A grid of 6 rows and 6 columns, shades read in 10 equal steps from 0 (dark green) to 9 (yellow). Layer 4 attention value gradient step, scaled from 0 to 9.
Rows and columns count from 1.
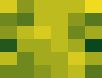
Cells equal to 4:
5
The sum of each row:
43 29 37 26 37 29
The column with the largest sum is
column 4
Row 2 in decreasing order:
7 7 5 4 3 3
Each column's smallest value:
1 3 5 6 4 0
